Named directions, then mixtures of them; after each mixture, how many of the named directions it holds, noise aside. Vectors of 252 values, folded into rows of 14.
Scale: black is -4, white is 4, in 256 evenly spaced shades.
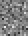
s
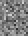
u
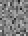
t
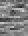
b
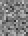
one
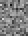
three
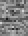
two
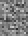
two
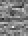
two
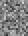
one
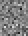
two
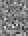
three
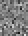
two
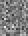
two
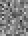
two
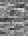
one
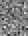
one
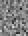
three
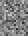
one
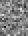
two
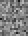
three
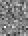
one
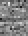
two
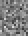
three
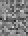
three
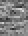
one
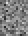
two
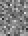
two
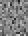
one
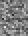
three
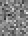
one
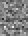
three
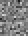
two
